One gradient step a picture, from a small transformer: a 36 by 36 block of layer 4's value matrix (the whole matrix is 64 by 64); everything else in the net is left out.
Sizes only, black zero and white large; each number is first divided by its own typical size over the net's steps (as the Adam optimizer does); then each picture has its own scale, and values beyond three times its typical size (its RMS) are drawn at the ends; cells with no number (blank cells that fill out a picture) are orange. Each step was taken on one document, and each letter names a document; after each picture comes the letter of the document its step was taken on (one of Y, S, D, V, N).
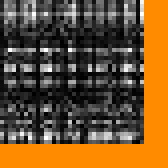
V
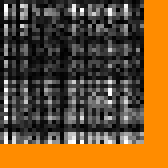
V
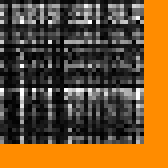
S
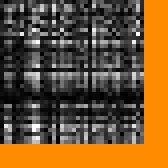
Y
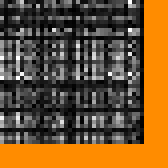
Y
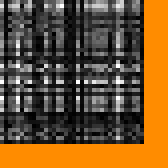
Y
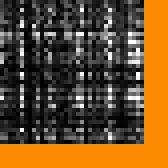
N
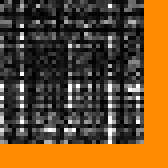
N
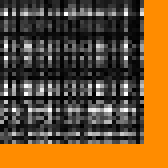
V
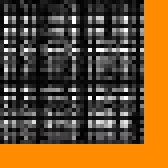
V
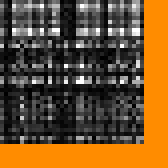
S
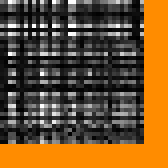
V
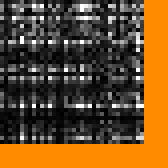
S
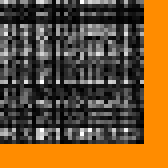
V
